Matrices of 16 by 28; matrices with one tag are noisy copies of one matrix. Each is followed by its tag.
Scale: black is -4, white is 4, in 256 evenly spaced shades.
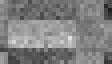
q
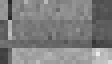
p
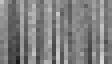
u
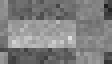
q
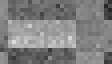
q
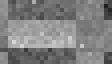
q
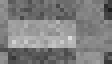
q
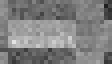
q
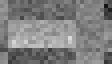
q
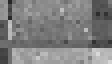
p
